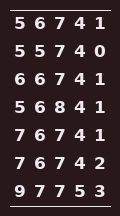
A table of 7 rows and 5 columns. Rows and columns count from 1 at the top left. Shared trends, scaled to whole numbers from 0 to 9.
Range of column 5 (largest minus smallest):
3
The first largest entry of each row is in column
3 3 3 3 1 1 1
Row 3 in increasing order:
1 4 6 6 7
